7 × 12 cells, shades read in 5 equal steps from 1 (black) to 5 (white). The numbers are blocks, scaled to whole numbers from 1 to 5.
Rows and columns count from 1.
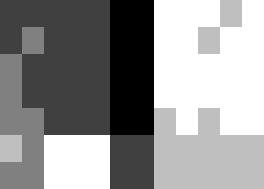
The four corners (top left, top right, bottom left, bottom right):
2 5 3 4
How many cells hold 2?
24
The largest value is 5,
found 27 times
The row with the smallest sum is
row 1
